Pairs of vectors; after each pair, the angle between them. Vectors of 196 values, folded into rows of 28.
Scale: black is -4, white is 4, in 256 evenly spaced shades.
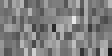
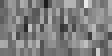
orthogonal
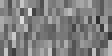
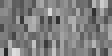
partly opposed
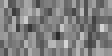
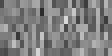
orthogonal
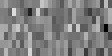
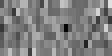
partly opposed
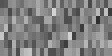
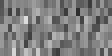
partly aligned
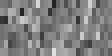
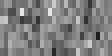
nearly opposite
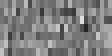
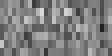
partly opposed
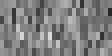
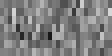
nearly opposite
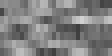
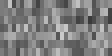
partly opposed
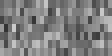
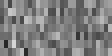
partly aligned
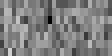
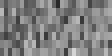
partly opposed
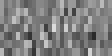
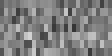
nearly opposite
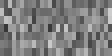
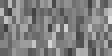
nearly parallel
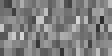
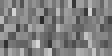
partly opposed
